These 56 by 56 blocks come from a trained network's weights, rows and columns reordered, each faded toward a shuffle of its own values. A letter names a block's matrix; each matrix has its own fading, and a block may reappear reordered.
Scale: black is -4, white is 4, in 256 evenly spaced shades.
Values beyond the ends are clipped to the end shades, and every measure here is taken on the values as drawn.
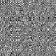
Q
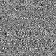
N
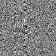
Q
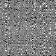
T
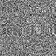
N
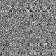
N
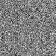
N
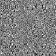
Q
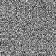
N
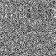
N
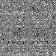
T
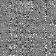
T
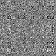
Q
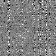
T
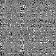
T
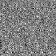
N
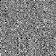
Q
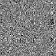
Q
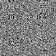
Q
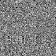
N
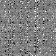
T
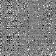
T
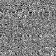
N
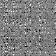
T
